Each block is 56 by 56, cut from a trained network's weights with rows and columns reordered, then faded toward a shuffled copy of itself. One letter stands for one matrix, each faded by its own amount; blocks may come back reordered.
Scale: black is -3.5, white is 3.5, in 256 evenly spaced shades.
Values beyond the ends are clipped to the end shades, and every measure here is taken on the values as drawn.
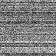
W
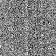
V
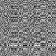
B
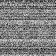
W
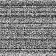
W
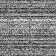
W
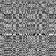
B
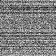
W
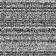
W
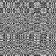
B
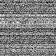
W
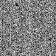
V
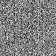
V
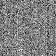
V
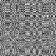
B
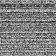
W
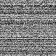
W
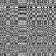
B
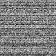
W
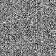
V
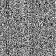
V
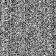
V
